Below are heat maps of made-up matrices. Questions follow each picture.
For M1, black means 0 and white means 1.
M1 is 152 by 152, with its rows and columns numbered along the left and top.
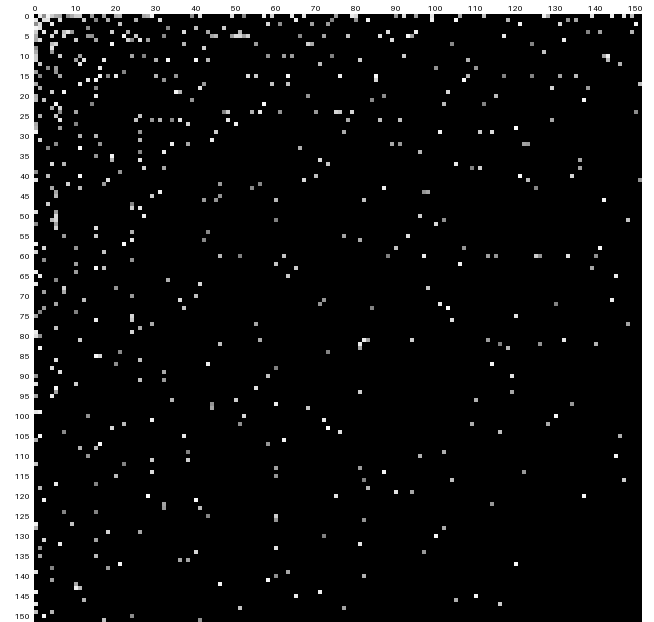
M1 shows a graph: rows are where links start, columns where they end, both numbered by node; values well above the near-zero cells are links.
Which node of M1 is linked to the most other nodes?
node 0
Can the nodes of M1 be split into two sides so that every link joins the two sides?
no
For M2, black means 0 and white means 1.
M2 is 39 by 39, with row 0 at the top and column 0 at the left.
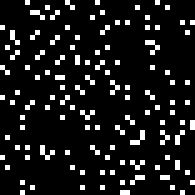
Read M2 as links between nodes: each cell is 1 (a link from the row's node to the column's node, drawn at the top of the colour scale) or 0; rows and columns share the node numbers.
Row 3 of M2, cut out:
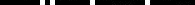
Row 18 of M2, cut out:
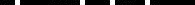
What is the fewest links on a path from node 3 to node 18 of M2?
1
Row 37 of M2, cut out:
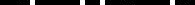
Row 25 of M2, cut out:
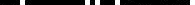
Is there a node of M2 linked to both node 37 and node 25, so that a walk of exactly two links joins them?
no
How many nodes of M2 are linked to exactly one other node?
0
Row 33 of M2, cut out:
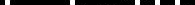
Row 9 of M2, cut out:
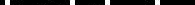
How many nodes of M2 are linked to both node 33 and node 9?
3
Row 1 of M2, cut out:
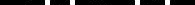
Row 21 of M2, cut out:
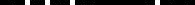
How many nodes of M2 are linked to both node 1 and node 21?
2
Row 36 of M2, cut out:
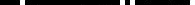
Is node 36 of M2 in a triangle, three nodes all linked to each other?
yes
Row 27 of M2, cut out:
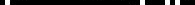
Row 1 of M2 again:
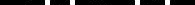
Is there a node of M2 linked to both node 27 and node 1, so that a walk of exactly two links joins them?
yes
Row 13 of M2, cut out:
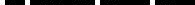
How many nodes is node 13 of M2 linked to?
4
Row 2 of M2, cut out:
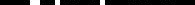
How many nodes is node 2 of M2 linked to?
4
